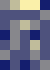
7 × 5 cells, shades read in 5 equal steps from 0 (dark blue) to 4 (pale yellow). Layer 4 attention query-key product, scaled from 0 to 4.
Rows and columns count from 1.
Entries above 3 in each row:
2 0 0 0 0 0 0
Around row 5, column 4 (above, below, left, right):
0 2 1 1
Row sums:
13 6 9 4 8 7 4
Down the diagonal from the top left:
2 1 3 0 1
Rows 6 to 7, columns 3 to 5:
1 2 1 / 0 1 2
